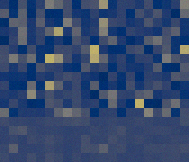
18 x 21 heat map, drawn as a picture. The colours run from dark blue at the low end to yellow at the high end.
No overall slope runs across the table. The bottom part is calmer, past a seam about 70% of the way down. The values are skewed, with a long tail toward high values. No regular stripes run through it. Overall the values sit about 20% of the way up the scale. Neither half mirrors the other.
